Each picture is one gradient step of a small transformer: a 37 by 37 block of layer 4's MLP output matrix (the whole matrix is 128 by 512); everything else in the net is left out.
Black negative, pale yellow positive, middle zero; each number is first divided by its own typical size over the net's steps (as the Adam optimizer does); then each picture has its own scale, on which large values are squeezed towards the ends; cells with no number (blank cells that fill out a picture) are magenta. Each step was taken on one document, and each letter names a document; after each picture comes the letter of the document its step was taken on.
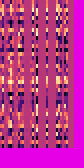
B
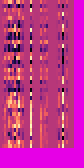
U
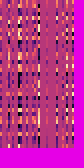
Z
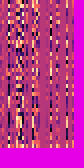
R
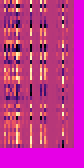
U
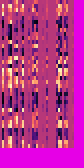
B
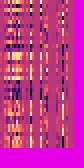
U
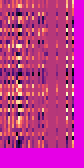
Z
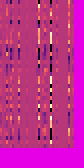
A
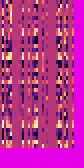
B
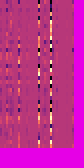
A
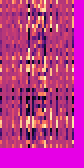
R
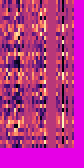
R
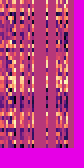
B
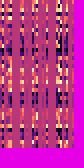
B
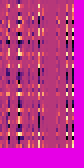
Z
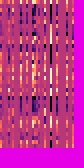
R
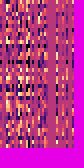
R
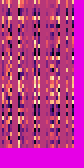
Z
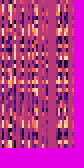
B
